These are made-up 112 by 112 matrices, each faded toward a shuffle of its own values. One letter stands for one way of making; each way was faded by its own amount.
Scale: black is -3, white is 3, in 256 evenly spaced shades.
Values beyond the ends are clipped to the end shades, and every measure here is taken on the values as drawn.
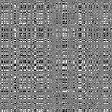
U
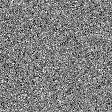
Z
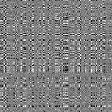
U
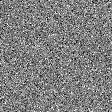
Z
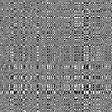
U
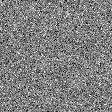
Z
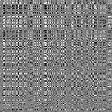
U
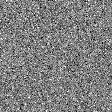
Z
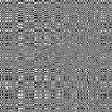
U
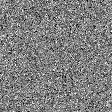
Z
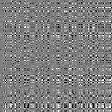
U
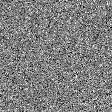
Z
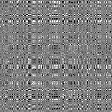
U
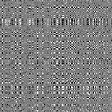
U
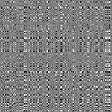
U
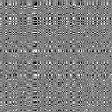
U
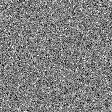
Z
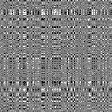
U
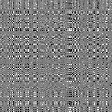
U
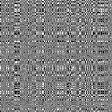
U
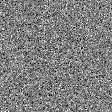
Z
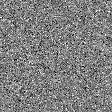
Z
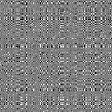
U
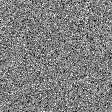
Z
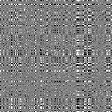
U
